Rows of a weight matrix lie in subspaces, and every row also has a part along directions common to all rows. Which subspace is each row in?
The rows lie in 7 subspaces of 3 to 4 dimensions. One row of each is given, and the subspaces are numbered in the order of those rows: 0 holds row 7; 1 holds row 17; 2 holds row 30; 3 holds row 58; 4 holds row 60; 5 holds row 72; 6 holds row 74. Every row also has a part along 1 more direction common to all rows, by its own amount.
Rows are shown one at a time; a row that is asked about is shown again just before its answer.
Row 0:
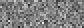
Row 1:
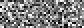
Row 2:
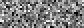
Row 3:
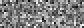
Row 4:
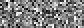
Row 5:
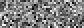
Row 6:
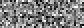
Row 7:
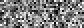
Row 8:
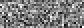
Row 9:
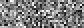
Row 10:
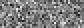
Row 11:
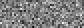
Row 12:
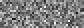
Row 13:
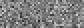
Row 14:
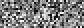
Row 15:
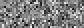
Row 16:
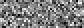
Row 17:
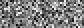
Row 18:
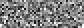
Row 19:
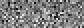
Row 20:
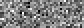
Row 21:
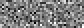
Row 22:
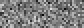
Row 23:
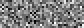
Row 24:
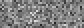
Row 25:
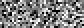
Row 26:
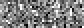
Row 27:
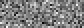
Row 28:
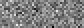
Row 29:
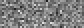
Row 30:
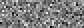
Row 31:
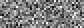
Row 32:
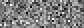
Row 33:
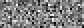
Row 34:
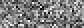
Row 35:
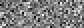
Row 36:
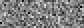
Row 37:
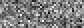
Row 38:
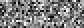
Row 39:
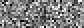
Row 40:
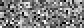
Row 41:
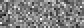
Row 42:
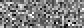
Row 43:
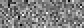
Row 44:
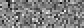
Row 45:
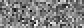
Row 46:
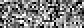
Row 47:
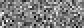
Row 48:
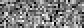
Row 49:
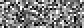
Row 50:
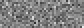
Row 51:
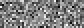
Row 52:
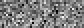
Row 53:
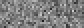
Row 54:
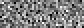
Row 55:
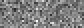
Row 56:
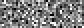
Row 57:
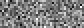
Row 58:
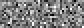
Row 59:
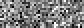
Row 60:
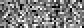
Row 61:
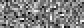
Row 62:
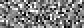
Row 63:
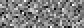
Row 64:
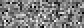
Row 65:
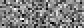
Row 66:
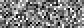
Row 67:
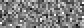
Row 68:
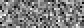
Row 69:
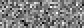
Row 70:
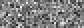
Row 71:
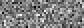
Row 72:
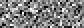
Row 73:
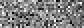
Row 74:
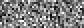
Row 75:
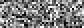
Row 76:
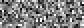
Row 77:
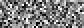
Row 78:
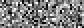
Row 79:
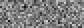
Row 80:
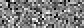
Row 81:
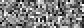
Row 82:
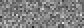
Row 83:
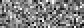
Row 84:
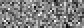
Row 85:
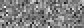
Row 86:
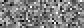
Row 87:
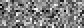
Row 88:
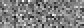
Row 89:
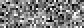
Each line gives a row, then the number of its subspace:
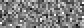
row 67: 6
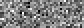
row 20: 5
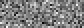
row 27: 2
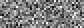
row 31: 2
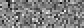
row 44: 1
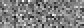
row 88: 6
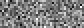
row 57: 1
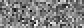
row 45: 3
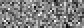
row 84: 4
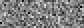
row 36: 6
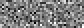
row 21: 3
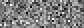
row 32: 0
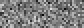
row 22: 5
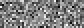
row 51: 0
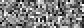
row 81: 6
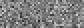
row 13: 5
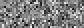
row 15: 2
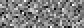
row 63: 5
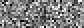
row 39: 0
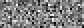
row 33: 3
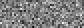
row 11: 2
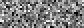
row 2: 2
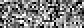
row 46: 4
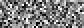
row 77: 0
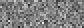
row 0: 0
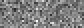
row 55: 3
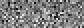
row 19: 1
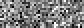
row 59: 5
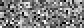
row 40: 5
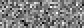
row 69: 2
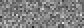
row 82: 2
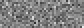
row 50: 3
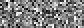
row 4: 1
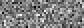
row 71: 4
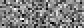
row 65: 3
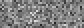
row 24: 3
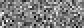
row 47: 5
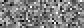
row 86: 0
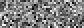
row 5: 5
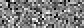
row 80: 1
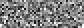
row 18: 3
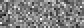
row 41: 6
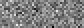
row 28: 1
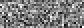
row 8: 0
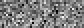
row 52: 2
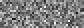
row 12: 0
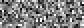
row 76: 6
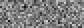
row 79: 0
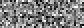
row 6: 6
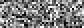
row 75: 4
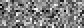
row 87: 1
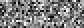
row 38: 1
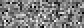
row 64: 4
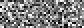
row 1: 0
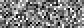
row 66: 2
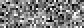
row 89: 2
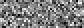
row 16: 4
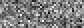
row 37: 4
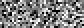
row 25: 2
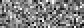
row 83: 6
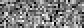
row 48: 6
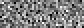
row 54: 5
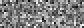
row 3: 6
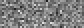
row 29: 3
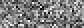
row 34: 4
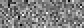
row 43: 1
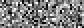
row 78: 3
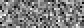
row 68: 6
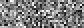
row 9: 1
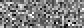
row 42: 0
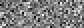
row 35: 5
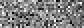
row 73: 0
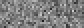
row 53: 4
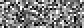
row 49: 1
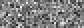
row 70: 4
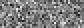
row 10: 4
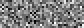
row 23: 3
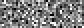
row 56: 3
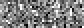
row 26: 4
